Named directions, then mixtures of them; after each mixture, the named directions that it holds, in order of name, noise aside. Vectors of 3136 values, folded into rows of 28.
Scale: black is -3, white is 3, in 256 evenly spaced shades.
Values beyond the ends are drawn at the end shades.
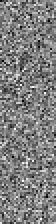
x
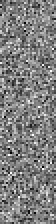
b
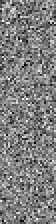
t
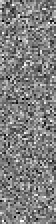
t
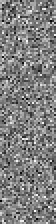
t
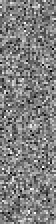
b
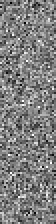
b, x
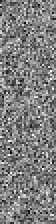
b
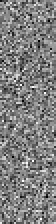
x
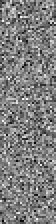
t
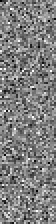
b, x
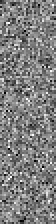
b, t
